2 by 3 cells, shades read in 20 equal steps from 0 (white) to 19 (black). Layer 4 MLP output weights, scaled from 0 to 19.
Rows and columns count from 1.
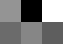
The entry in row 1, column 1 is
8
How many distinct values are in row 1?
3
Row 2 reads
11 9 12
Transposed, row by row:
8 11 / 19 9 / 0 12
